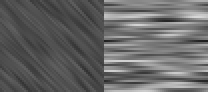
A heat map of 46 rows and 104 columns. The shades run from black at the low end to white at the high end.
The table splits into one row of 2 panels. Panel 1,1: low, slanting down to the right, faint in contrast. Panel 1,2: middling, streaked across, strong in contrast.
